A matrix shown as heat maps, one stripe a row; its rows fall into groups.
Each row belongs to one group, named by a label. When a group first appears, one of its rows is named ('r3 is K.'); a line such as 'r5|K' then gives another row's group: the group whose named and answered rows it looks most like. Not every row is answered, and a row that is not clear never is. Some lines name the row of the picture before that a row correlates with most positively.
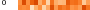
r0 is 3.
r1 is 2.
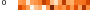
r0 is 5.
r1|2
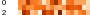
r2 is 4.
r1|3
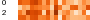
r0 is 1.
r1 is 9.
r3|1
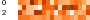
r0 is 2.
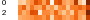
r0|9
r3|9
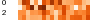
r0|4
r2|5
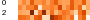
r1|4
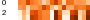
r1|5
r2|9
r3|9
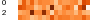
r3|2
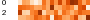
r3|9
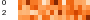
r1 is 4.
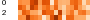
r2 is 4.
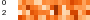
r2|9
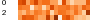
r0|1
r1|2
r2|9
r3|1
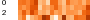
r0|3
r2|3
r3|5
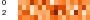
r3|3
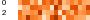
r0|4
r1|9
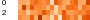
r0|9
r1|3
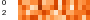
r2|5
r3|3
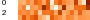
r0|9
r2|4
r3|3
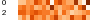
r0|9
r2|1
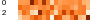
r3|9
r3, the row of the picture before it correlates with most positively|0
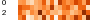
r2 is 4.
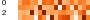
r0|4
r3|2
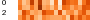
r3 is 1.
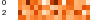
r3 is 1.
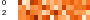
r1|5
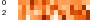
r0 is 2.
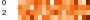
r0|9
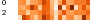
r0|5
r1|4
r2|5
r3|4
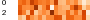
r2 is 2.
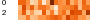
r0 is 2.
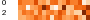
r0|3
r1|5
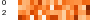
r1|9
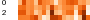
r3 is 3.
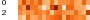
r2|9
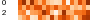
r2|5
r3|2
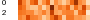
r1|2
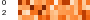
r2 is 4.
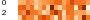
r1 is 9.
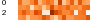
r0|4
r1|2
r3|5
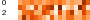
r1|4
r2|4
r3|3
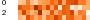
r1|1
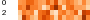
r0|1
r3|4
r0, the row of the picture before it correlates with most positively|3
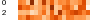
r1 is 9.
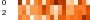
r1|5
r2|5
